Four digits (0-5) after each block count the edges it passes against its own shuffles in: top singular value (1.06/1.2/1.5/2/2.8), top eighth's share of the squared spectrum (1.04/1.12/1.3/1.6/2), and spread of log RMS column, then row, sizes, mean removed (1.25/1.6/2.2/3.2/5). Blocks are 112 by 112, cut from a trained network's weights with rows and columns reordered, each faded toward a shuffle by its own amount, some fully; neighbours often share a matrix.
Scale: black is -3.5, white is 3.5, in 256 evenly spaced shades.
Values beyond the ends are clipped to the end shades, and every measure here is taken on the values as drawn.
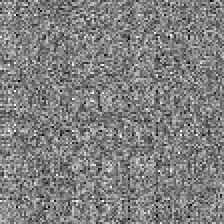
4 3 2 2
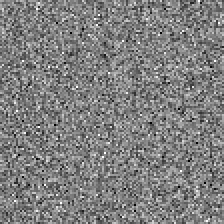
3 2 0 0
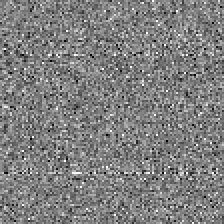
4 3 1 2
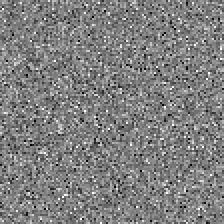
1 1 0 0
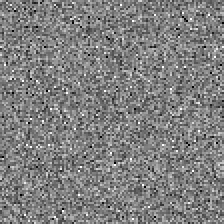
2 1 0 0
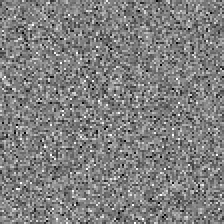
0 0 0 0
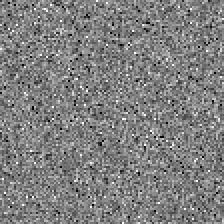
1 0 0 0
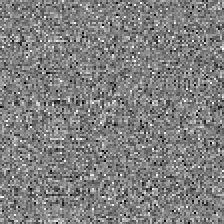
4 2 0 2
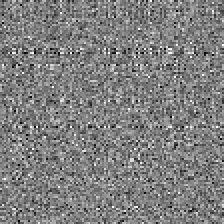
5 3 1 3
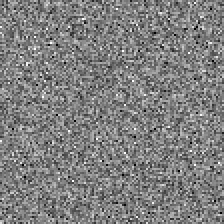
0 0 0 0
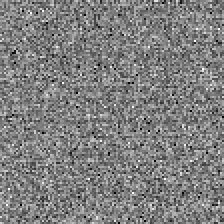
3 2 0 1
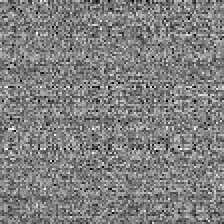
4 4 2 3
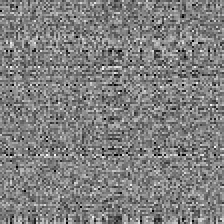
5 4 2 3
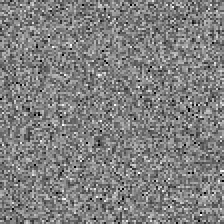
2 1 0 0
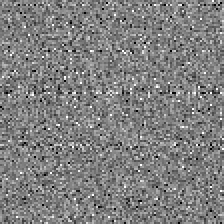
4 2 0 2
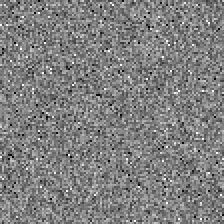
1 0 0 0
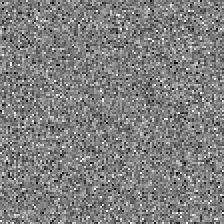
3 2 0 1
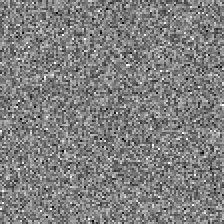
0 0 0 0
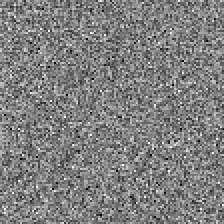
1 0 0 0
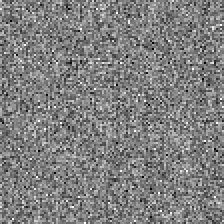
3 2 0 1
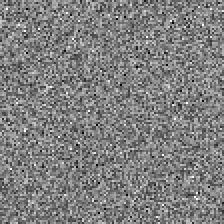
0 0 0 0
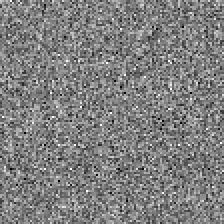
3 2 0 1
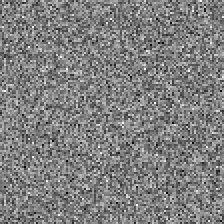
0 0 0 0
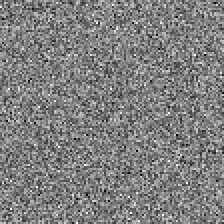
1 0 0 0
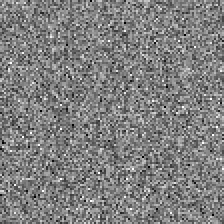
1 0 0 0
